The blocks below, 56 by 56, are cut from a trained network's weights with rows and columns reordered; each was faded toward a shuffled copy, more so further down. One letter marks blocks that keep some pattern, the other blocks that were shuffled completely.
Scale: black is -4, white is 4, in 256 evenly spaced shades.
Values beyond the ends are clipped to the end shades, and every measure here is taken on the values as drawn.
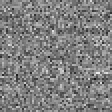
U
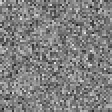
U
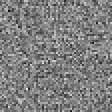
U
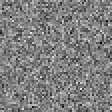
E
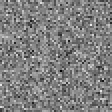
E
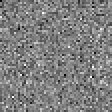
U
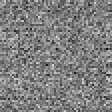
U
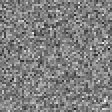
U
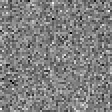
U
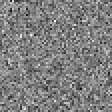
E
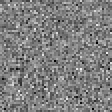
U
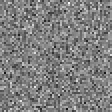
E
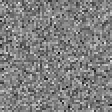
E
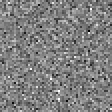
E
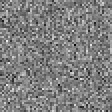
U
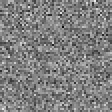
U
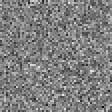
U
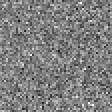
E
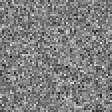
E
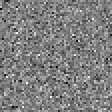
E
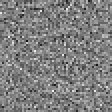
U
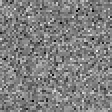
E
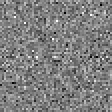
U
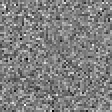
E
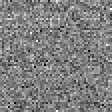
U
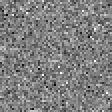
E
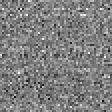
U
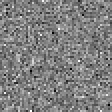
E
